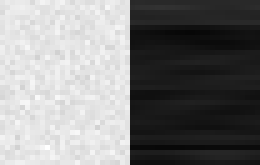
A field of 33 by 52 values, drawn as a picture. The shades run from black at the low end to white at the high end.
It is made of 1 by 2 panels. Panel 1,1: very high, fine-grained, faint in contrast. Panel 1,2: very low, streaked across, faint in contrast.
